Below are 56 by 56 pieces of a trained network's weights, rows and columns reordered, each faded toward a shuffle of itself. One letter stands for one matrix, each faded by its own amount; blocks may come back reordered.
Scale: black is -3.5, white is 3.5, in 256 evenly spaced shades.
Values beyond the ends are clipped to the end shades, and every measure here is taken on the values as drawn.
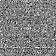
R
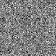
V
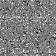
R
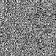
V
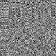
V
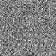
V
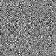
V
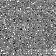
R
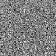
V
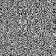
V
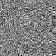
V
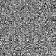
V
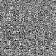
V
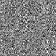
V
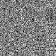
V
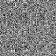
V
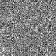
V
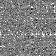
R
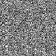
V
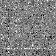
R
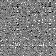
R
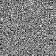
V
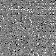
R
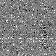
R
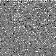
R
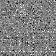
R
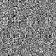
V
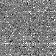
R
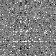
R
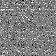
R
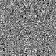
V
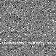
R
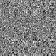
V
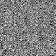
V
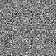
V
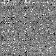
R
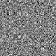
V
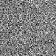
V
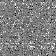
R
